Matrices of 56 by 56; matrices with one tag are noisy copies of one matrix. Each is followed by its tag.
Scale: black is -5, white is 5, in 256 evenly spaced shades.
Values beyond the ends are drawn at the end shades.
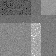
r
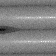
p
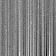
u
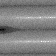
p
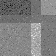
r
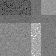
r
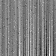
u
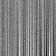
u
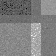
r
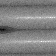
p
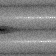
p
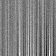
u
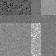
r
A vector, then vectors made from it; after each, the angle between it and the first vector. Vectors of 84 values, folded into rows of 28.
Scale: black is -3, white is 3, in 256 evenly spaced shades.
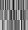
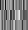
partly aligned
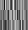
nearly opposite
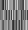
partly aligned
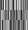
partly aligned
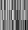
orthogonal
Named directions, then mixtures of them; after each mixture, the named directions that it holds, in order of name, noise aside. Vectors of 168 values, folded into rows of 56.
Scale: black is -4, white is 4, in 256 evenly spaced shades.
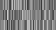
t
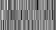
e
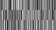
e, t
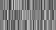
t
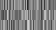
e, t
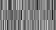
e, t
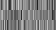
e, t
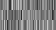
e, t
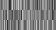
e, t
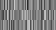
e, t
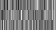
e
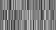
t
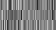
e, t
